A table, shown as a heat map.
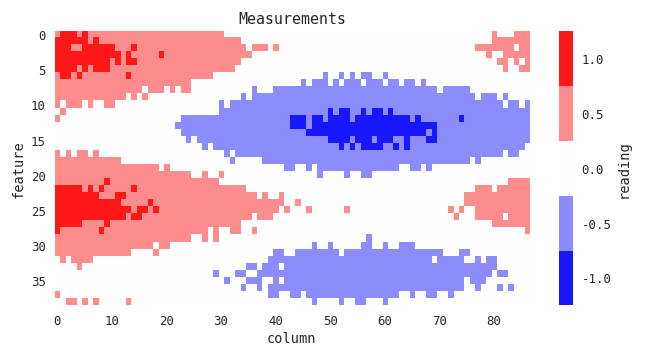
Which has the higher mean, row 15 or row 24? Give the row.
24
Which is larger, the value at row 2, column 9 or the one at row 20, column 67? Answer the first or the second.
the first
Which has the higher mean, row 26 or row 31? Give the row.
26
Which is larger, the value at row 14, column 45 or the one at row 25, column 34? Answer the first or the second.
the second
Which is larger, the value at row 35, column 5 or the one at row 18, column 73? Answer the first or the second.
the first
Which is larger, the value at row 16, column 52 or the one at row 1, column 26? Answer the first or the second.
the second
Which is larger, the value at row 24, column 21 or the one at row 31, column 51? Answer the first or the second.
the first
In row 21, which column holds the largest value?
9
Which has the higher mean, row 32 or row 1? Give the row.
1
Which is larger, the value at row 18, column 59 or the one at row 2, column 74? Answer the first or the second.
the second
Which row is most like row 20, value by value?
29
